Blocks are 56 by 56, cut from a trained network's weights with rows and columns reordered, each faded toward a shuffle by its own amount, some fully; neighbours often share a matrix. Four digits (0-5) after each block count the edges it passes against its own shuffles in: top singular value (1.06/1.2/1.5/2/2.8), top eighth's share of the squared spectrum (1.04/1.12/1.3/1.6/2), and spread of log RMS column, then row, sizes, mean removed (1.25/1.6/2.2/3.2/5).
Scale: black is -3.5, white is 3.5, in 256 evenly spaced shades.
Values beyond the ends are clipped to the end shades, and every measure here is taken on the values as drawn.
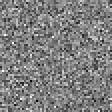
0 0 0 0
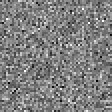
0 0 0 0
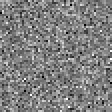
0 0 0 0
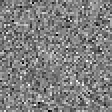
0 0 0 0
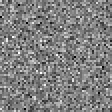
0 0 0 0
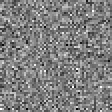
2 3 1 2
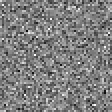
1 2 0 0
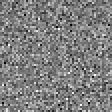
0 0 0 0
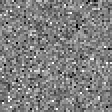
1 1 0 0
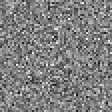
2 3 0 1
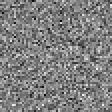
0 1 0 0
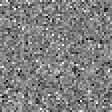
2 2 0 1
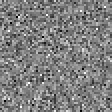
1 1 0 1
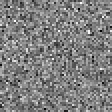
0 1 0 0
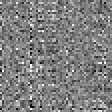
3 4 3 2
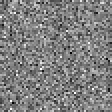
1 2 0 0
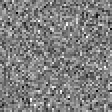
2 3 1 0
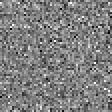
2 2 1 1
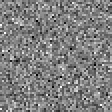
1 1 0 0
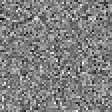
2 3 0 1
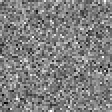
1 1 0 0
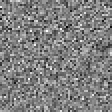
2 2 0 2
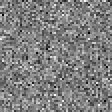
2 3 0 1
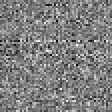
4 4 1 3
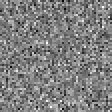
0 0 0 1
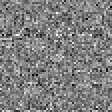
3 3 1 2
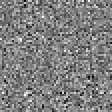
3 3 1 1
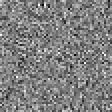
2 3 1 1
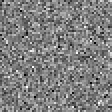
1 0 0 0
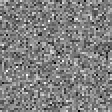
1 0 0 0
